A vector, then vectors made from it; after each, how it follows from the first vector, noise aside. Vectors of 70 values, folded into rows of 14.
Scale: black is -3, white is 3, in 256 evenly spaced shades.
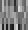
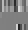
partly zeroed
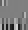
partly zeroed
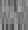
shrunk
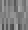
shrunk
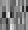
wrapped around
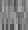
shrunk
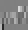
partly zeroed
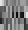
wrapped around
